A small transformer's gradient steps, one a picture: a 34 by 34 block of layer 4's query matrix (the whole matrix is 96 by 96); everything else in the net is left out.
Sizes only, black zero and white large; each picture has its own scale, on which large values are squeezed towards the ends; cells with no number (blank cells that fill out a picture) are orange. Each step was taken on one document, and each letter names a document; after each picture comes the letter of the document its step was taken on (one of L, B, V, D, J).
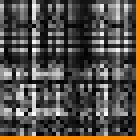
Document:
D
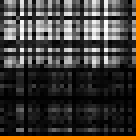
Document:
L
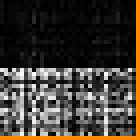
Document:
D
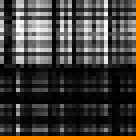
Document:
L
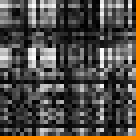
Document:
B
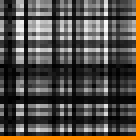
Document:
L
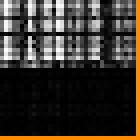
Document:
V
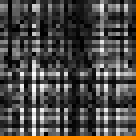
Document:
D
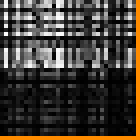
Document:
V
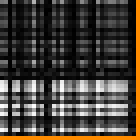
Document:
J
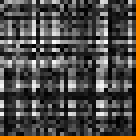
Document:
J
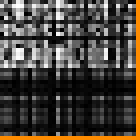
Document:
V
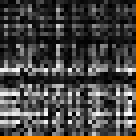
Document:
V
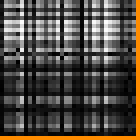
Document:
L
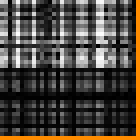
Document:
J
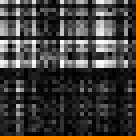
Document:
J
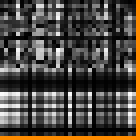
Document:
V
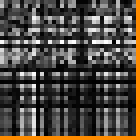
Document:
D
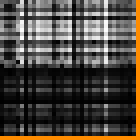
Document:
L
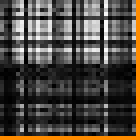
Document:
L
